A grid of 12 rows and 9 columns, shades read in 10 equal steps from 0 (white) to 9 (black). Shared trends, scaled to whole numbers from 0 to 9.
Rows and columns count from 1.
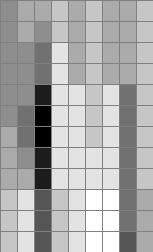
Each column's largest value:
4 5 9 2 3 2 3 6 3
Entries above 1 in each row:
9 9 8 8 6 6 6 5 5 5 5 5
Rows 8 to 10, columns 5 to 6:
1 1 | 1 1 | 1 0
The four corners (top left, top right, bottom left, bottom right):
4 2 2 3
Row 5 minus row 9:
1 1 0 0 0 1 0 0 0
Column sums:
39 38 77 17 20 16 17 53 27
